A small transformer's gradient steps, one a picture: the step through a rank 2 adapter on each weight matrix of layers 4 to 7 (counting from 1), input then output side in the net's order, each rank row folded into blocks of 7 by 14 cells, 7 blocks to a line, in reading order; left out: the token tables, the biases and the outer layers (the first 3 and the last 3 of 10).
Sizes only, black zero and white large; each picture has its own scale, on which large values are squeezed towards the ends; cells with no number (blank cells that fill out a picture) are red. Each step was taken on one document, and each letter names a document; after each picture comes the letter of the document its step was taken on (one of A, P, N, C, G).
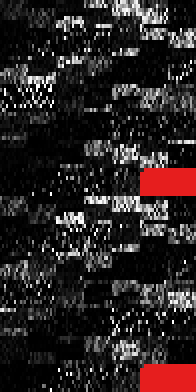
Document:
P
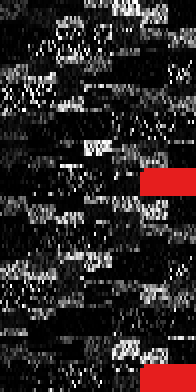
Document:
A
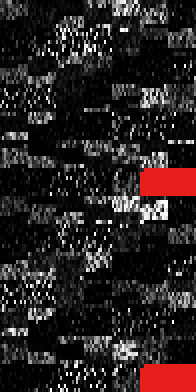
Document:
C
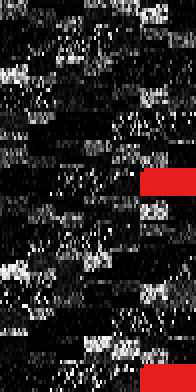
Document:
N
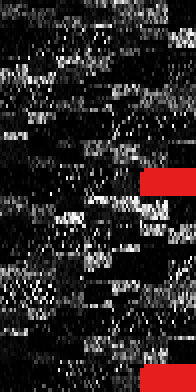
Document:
P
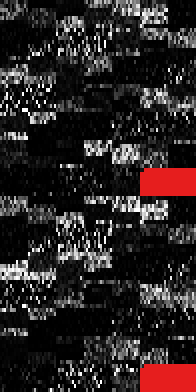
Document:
A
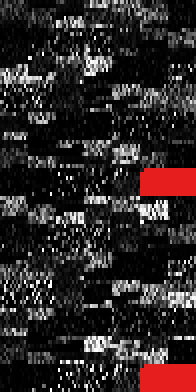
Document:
P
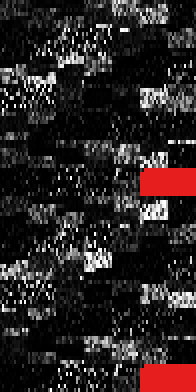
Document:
C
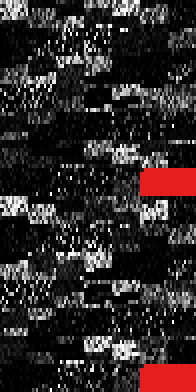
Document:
C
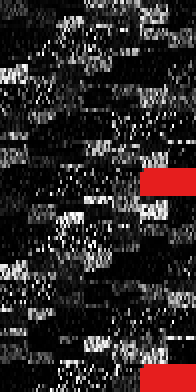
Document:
C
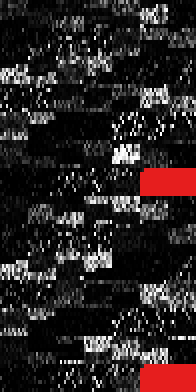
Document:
N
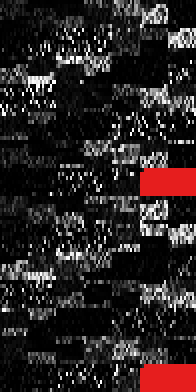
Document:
A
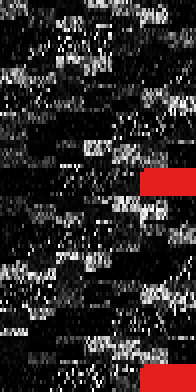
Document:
N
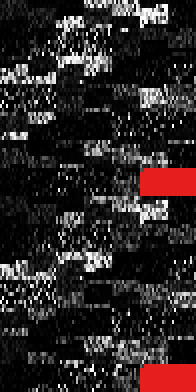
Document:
C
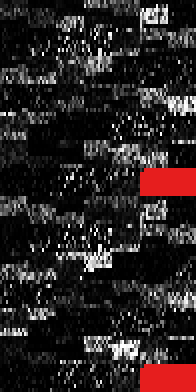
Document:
N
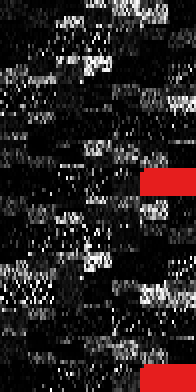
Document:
P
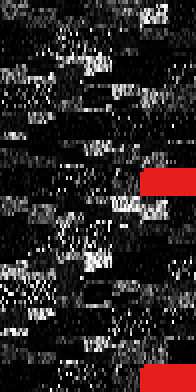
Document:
C
